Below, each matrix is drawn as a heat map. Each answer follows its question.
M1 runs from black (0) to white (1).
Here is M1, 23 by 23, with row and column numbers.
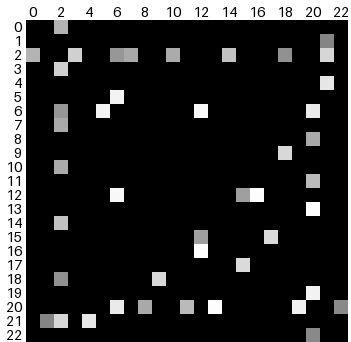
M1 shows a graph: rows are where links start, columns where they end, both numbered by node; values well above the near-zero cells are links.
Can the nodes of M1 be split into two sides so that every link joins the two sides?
yes
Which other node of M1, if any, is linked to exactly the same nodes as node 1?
node 4
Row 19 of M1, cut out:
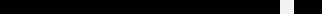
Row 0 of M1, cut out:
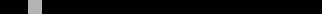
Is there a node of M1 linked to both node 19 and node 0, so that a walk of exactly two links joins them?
no
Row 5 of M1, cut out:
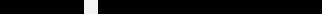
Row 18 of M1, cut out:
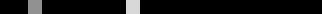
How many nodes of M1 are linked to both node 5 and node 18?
0
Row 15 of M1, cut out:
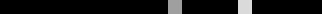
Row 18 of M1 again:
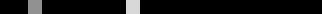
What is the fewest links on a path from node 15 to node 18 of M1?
4
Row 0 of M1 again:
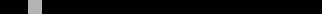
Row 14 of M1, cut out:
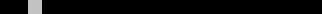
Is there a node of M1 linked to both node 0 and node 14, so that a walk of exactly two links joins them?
yes
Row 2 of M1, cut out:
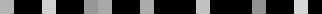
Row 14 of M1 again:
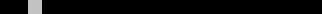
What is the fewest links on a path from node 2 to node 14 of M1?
1
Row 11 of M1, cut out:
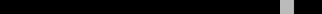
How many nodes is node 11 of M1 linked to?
1
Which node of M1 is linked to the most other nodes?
node 2
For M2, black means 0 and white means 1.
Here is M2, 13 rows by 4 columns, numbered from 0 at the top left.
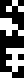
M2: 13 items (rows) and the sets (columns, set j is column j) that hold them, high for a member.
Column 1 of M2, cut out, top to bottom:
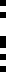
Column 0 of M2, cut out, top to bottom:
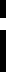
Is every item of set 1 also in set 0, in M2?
no
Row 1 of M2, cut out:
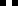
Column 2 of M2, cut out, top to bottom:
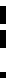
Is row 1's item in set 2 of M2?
no
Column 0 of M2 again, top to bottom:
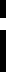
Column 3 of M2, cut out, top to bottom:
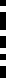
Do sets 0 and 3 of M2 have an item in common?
no
